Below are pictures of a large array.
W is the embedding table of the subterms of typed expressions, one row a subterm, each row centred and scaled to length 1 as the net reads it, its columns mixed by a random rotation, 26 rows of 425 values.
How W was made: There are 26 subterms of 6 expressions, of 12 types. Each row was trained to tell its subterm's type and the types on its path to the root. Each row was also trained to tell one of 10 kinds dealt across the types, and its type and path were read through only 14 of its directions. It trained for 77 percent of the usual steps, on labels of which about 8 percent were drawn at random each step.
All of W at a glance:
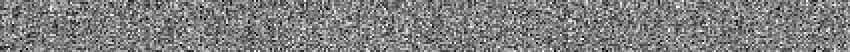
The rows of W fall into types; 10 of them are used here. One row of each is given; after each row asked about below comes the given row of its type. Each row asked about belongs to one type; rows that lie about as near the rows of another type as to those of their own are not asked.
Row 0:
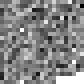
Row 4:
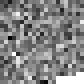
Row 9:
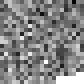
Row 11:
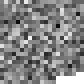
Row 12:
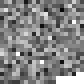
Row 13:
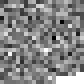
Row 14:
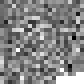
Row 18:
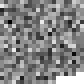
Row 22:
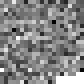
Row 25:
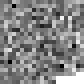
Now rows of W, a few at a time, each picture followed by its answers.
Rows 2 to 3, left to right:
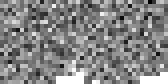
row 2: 25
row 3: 18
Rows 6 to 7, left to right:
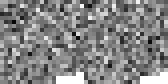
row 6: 12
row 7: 0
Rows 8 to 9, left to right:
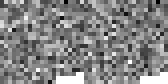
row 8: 22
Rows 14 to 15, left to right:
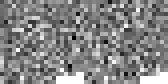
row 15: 14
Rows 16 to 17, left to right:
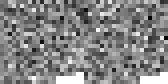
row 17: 0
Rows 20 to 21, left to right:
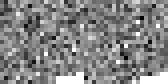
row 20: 18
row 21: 0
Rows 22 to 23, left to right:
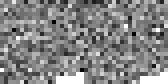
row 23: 14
